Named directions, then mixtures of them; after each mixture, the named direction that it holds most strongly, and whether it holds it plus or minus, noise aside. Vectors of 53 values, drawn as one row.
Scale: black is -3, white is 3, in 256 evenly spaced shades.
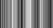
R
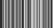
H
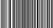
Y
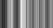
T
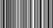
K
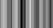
T, minus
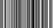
K, minus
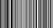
Y, minus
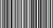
Y, minus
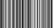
H, plus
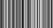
H, plus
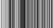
T, minus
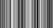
R, plus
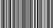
Y, plus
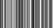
K, minus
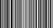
Y, minus
